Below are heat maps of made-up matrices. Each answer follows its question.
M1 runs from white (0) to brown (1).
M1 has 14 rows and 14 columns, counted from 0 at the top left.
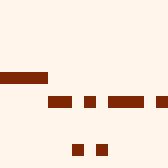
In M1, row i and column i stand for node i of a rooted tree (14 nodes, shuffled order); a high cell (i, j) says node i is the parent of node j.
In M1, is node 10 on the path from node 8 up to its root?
no
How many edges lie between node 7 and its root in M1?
2
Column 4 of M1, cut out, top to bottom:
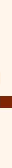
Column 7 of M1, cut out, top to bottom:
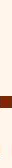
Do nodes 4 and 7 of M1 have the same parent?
yes
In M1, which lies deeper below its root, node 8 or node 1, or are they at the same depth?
node 1
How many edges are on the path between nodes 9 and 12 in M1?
2
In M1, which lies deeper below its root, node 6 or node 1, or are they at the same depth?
node 1
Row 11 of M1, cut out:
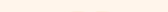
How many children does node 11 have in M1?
0
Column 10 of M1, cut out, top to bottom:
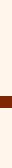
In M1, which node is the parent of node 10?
8
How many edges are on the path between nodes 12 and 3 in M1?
2
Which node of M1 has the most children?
8
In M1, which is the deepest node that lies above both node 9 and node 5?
8
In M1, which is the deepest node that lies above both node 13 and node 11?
8
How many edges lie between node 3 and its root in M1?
2
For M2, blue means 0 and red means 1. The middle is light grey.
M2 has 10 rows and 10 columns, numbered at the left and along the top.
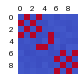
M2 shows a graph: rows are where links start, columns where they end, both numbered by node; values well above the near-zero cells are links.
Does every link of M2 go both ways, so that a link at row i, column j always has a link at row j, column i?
yes
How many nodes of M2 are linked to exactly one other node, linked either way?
1
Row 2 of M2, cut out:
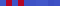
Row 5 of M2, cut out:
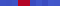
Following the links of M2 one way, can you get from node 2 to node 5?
yes
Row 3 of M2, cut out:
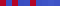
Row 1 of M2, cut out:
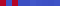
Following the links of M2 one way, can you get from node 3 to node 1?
yes
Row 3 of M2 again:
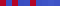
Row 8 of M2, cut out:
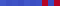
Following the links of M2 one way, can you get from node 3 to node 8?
no
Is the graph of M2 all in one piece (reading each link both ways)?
no
